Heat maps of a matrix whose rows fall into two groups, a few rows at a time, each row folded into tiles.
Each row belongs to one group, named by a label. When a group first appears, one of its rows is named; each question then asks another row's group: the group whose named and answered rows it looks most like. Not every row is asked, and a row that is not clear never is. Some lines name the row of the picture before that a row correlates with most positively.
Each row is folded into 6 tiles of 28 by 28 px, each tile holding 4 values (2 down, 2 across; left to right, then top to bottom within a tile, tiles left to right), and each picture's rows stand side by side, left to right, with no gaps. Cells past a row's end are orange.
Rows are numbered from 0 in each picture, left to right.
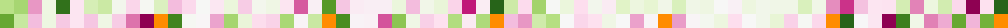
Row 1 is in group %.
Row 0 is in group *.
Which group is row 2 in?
%
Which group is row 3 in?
*
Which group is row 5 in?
%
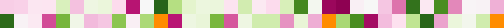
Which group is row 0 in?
%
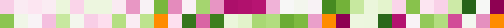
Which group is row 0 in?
%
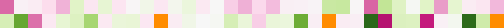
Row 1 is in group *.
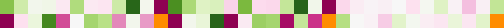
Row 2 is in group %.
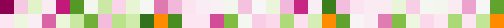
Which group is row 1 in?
%
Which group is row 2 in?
%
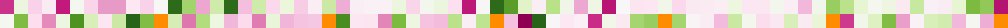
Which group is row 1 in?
*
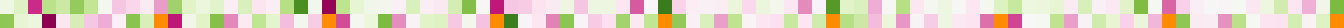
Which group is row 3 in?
%
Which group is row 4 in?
%
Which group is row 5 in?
*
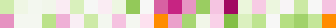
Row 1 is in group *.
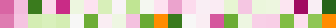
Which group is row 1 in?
%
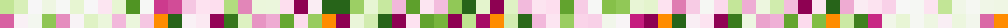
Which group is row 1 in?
%
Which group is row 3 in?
*
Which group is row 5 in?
*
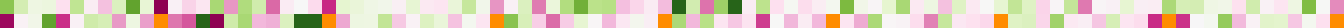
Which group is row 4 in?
*
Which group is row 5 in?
*
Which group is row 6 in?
*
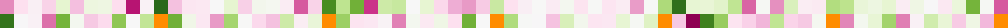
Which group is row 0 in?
%
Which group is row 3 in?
%
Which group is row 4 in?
*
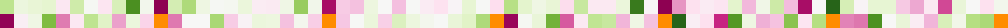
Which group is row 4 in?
%
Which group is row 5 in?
*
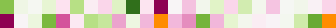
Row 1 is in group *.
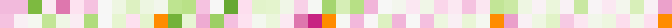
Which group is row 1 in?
*
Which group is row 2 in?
*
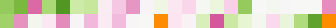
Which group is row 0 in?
*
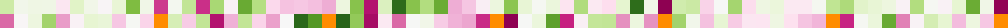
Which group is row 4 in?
*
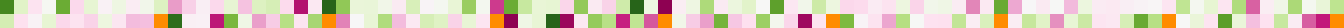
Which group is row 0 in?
*
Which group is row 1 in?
%
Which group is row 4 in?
*
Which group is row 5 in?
%
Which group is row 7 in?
*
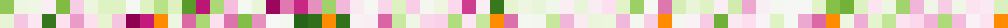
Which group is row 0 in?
*
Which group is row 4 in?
*
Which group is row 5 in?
*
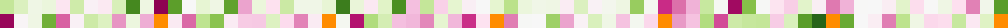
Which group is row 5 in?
%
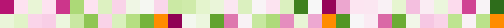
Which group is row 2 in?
%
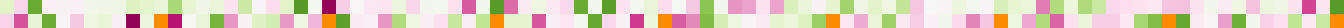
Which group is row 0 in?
*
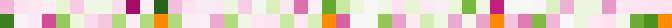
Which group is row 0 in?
%
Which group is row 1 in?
%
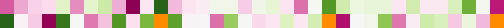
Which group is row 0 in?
%
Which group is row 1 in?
%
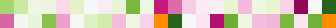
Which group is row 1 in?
%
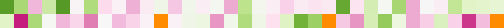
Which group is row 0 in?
*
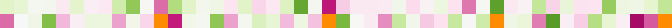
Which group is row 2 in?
%
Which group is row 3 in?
*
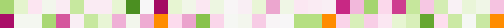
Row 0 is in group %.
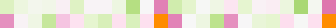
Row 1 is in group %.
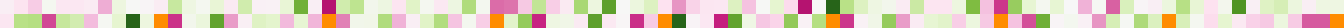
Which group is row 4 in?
%
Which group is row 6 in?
*
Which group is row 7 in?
*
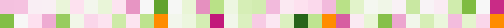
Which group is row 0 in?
%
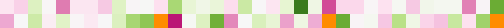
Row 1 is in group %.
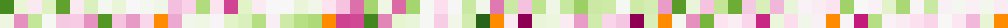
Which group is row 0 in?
*
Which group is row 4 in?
*
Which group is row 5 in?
*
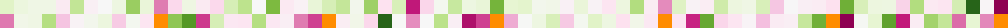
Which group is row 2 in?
*
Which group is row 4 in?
*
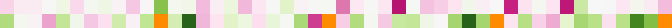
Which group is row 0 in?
%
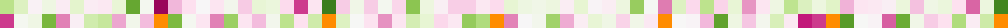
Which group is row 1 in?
%
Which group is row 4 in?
*
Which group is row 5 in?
%
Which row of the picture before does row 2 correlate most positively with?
3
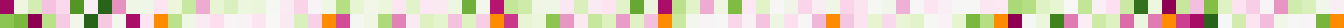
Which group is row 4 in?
*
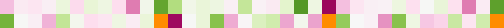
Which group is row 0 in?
%
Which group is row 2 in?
%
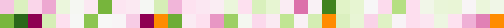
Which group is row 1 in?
%
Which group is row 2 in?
*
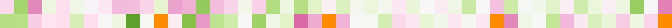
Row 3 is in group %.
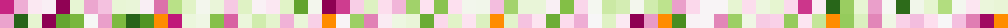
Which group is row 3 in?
*
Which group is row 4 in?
%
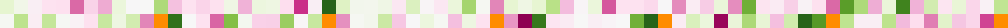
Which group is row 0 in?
*
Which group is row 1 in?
%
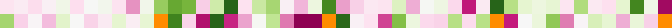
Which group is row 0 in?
%
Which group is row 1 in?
*
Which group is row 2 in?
%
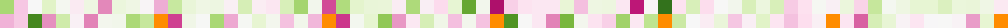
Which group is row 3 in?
%
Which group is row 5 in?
*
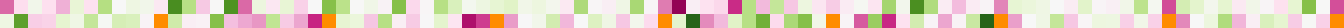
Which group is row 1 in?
*
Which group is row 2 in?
*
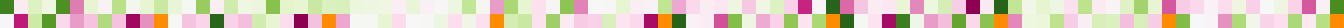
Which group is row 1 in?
*
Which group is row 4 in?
%
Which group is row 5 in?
%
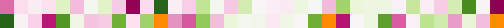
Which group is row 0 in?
%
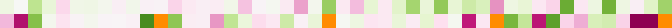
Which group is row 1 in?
%
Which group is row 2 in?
*
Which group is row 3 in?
*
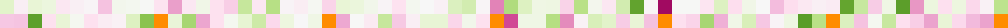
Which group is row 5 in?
*
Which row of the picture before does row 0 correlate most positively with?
0
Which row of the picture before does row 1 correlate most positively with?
2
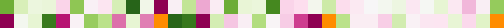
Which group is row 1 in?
*
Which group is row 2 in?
%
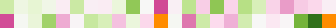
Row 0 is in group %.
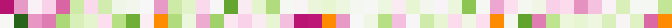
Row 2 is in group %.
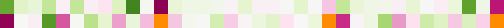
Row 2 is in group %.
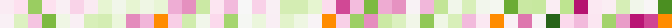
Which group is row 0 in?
*
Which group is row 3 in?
*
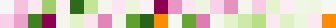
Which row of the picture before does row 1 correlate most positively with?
2
